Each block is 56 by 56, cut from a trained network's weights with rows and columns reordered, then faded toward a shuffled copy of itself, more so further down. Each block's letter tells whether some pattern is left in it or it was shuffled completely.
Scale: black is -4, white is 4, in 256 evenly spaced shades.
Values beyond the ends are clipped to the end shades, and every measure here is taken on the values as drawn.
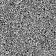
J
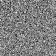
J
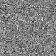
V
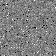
J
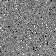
J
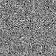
V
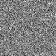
V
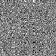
V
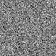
V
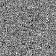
V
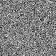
J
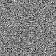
V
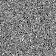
J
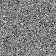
J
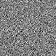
V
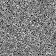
J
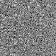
V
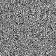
V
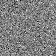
J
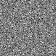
J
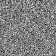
J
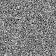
J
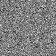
J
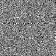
V
